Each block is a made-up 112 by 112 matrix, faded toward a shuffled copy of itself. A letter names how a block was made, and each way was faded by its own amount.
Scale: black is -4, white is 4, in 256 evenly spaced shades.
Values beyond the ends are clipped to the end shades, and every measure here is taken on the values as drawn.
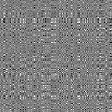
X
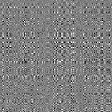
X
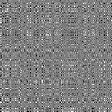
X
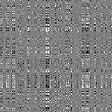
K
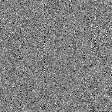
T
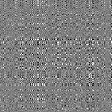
X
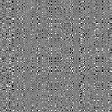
K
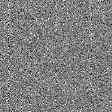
T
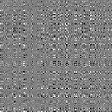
X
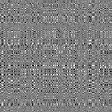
X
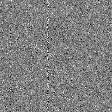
T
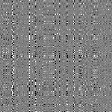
K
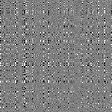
K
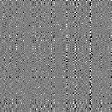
K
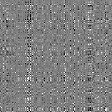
K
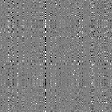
K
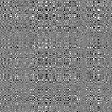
X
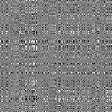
X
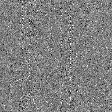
T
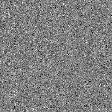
T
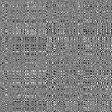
X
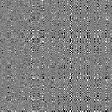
K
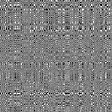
X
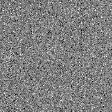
T
